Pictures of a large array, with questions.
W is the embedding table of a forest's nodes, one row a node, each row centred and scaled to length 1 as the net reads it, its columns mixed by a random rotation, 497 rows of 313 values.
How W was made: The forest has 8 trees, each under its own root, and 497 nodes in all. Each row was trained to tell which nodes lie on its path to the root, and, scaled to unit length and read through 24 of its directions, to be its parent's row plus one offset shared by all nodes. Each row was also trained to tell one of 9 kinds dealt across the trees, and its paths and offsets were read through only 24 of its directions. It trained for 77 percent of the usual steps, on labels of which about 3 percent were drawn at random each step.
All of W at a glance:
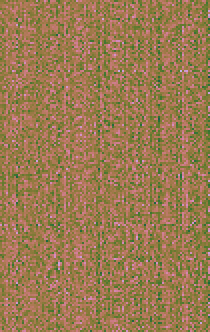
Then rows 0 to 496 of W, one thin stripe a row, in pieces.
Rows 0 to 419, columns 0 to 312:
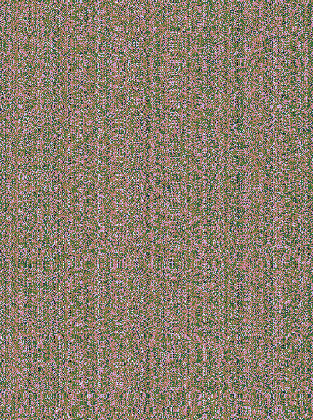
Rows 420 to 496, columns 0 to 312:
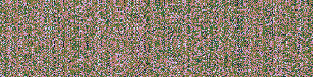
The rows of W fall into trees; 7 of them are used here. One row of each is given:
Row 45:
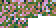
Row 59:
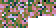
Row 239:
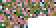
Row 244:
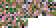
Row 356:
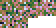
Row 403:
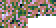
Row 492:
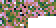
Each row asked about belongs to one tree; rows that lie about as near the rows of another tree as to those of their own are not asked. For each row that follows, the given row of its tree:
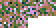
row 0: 59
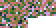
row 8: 244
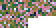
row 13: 239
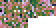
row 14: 356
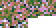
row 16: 356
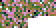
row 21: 239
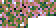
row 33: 492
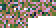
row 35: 239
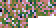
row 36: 356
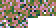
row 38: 356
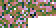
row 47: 239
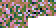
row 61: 45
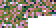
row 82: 239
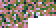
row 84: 59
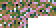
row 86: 239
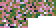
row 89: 356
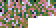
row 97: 356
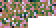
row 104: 356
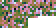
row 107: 244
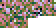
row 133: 45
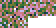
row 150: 59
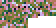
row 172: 244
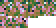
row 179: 239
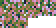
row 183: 239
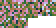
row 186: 45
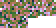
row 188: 244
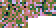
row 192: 59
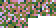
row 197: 45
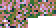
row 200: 356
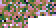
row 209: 244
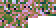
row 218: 59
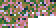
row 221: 403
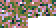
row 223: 403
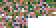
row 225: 403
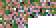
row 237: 45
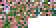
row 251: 492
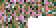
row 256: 403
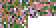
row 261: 59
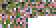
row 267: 239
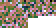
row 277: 239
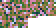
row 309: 59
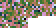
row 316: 59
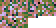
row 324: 356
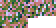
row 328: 244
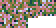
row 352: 356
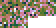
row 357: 59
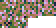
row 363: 403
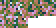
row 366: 239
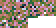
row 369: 356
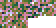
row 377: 239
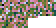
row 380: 492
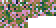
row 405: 59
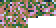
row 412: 239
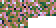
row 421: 492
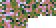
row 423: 356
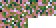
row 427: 59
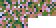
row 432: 239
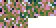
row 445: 356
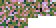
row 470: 45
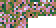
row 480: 356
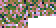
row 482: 59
